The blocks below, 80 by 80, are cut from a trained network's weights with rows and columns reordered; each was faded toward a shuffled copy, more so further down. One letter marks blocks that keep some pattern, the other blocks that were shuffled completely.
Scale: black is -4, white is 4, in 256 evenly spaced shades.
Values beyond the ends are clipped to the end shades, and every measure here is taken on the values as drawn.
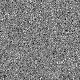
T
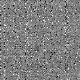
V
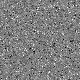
T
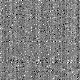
V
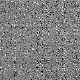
V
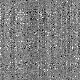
V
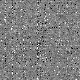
V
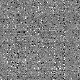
V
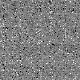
V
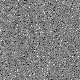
T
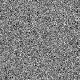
V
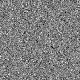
V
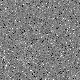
T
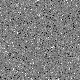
T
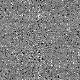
V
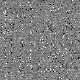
V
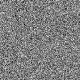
V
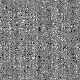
V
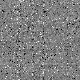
V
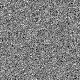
V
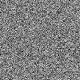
V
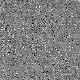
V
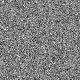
T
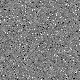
T
